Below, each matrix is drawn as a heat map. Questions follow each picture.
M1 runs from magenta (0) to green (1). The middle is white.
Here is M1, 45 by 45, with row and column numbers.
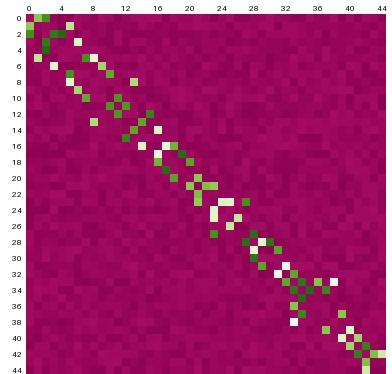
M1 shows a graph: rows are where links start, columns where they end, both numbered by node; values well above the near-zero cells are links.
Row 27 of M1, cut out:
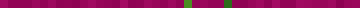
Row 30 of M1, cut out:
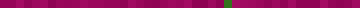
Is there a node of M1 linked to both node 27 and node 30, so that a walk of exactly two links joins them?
yes
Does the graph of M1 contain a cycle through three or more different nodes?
no
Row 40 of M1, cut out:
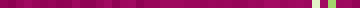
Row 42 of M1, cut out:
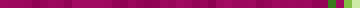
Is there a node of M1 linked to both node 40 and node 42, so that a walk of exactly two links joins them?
yes
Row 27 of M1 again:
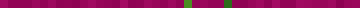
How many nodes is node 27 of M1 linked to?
2
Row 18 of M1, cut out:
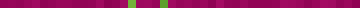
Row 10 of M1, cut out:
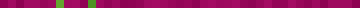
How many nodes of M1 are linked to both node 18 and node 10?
0
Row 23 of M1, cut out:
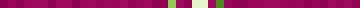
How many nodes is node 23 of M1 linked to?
4
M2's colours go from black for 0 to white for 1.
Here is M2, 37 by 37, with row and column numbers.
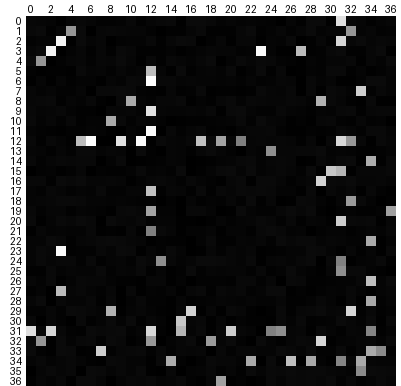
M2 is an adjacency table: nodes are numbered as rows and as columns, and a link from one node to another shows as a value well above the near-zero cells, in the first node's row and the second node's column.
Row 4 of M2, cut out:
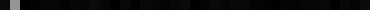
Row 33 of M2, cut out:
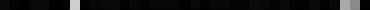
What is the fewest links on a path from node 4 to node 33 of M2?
6
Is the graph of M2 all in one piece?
yes
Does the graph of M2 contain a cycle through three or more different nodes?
no
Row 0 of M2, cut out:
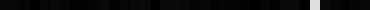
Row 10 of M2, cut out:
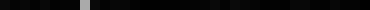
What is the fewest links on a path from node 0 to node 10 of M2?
6
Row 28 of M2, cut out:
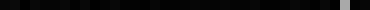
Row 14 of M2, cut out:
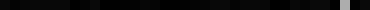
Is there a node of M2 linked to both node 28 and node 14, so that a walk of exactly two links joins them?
yes
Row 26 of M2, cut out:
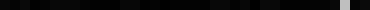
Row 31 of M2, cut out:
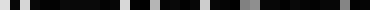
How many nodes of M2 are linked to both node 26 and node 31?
1
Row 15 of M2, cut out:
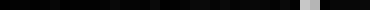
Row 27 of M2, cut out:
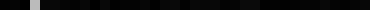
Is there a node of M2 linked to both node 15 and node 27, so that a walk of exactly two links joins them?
no
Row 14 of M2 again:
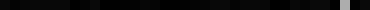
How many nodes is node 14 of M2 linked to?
1
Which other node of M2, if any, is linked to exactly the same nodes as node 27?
node 23
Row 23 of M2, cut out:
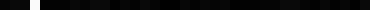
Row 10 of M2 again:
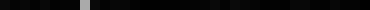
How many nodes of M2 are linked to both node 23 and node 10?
0
